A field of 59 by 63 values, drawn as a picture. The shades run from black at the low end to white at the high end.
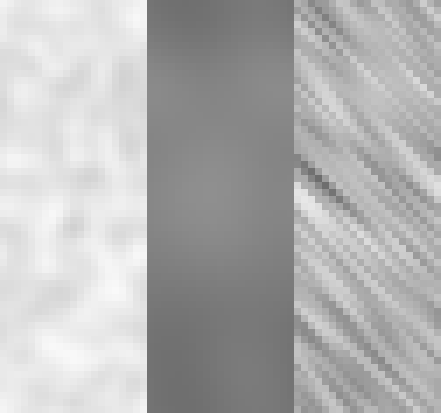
It is made of 1 by 3 panels. Panel 1,1: very high, blotchy, faint in contrast. Panel 1,2: middling, smooth, faint in contrast. Panel 1,3: high, slanting down to the right.
